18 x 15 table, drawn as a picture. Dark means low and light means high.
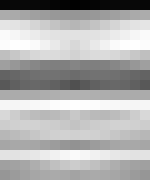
Mirror symmetry: left to right. Average level on the scale: 70%. Histogram: skewed, a long tail of low values. Grain: streaks across.
